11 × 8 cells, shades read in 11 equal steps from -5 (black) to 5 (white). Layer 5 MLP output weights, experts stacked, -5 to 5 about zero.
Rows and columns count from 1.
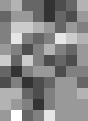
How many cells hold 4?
3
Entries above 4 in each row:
0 0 0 0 0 0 0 0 0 0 1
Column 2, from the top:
2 1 3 4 0 -1 -3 0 2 1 5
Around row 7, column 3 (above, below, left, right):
3 -3 -3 1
